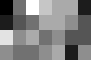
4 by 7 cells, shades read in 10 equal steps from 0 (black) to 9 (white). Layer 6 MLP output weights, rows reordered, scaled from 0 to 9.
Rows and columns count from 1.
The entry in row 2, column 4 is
6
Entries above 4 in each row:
4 3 4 4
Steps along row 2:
up up up same down down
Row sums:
33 28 34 30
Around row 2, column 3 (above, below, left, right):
9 6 3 6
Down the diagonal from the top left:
0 3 6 5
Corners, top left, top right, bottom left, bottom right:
0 1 5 5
